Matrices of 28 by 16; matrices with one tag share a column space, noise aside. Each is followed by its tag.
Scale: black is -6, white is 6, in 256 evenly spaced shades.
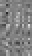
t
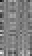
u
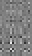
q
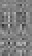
t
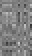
t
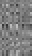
t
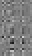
q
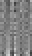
u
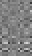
q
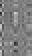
t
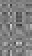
t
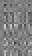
t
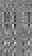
t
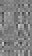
t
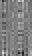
u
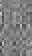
t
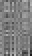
u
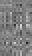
t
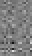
q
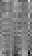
u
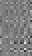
q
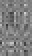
t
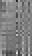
u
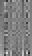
u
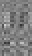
t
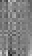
u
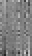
u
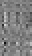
t
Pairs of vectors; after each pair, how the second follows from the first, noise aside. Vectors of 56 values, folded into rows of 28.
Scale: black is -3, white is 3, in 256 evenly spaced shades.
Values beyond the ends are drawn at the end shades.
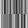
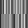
negated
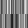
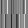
partly zeroed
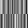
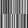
sign-scrambled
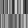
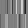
partly zeroed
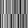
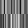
sign-scrambled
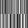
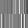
partly zeroed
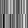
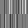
partly zeroed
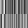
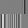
partly zeroed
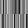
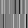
partly zeroed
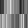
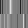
partly zeroed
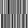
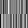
negated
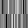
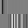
partly zeroed
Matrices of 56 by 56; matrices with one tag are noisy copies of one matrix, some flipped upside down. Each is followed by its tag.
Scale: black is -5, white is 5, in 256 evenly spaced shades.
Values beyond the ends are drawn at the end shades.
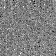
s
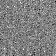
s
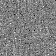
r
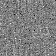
r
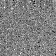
s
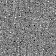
r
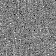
r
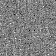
r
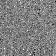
s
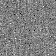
r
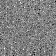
s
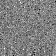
s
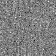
r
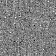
r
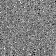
s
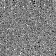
s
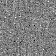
r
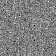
r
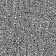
r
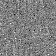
r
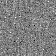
r
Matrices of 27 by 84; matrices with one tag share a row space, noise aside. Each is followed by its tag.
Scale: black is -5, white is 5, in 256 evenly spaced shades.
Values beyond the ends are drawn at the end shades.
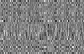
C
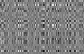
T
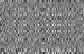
T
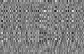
C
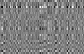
C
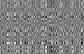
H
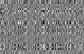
T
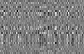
C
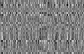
C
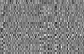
C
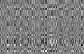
H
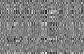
H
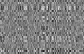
T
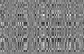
T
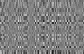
T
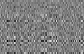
H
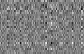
H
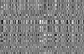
C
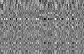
C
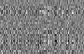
C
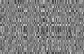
T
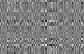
H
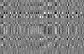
C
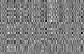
H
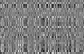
T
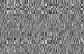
H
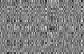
H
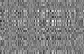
T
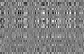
T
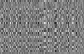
C
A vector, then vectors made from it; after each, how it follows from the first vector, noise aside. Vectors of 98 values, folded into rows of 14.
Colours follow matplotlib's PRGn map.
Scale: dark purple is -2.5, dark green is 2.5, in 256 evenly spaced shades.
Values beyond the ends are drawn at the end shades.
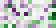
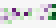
partly zeroed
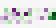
partly zeroed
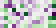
sign-scrambled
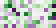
sign-scrambled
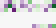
partly zeroed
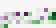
partly zeroed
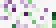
partly zeroed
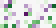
partly zeroed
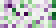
sign-scrambled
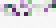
partly zeroed
